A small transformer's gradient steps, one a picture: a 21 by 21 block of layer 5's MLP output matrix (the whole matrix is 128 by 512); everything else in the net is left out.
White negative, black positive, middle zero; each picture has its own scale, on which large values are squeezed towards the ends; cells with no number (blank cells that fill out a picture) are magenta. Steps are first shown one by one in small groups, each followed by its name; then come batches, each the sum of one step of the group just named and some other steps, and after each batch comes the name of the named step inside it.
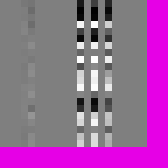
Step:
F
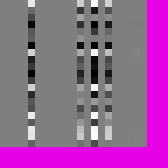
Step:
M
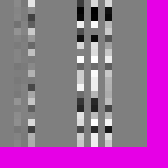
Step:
F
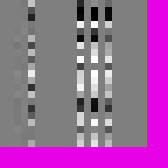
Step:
F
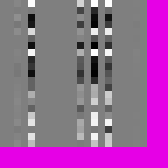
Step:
M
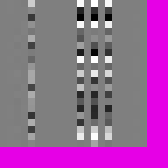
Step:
F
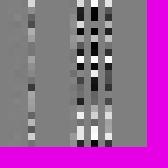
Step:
F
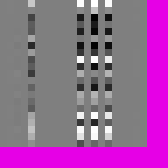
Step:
M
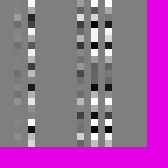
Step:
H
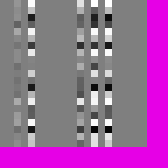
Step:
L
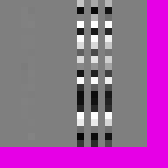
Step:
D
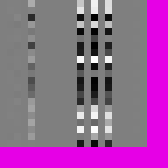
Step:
H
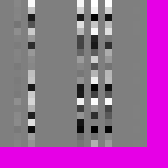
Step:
L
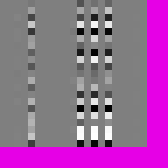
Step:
H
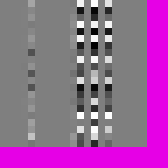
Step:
D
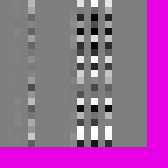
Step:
L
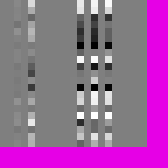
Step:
L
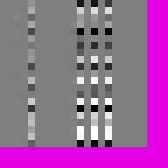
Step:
H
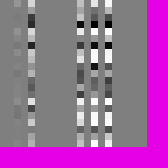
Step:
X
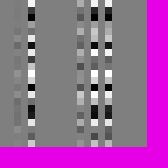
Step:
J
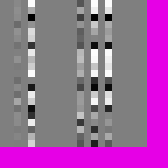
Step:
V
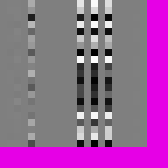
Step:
V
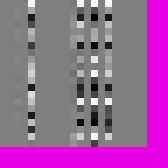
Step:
V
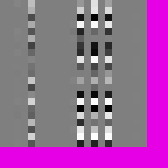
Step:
X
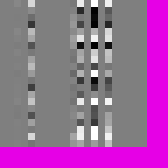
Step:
X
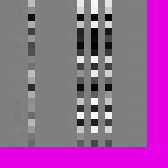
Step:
J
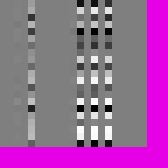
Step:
V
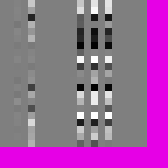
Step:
V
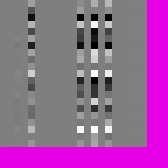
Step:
J
